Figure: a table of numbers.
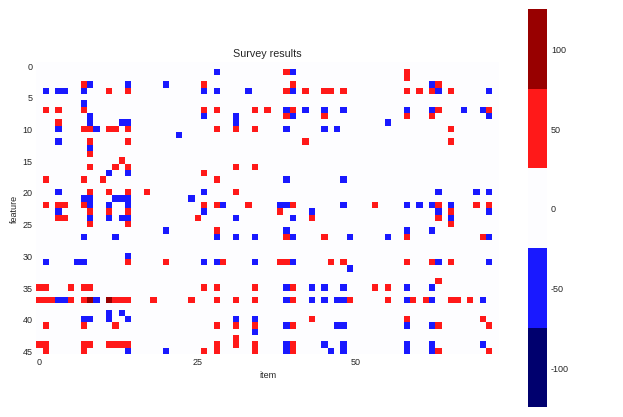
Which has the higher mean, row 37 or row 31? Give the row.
37
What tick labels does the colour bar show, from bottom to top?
-100, -50, 0, 50, 100
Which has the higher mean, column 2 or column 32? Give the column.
2
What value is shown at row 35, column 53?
50
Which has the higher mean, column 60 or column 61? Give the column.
61
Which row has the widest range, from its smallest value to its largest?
37
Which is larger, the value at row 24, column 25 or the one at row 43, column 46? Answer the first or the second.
the first
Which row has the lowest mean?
21
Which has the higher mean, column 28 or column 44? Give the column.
28
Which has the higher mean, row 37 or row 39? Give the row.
37
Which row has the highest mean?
37
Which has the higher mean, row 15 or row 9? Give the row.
15
